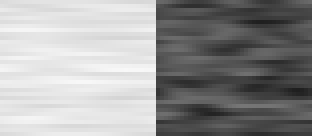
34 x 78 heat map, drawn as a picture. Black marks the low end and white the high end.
It is made of 1 by 2 panels. Panel 1,1: very high, streaked across, faint in contrast. Panel 1,2: low, streaked across.
